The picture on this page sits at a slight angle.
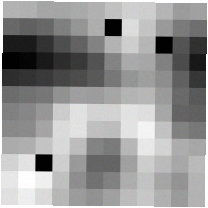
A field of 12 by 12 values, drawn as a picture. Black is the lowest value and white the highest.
The ninth with the highest average is the bottom left. The bottom right is the smoothest part. Three lone cells stand out, each far lower than its neighbours. The top left is the ninth with the lowest average. On average the colour sits 60% of the way up the scale.
